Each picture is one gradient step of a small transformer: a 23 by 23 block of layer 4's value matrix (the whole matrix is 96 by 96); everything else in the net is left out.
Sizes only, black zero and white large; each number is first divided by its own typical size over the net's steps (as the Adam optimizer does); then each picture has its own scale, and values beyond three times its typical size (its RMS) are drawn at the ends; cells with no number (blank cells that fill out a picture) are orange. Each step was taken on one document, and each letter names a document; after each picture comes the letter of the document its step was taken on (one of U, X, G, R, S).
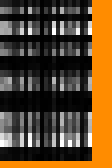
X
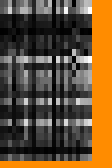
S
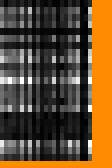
X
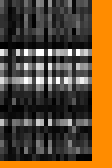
S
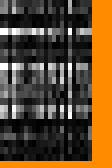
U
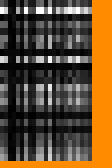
S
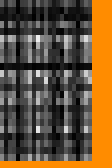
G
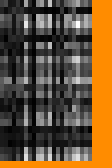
S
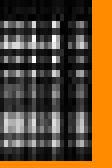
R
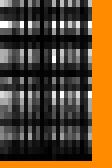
X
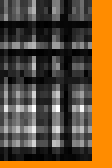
R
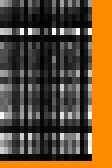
X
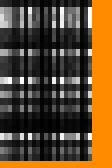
X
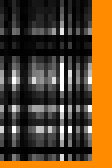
U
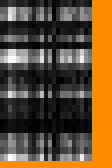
S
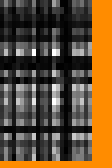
R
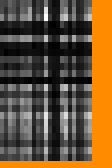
G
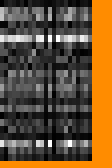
S
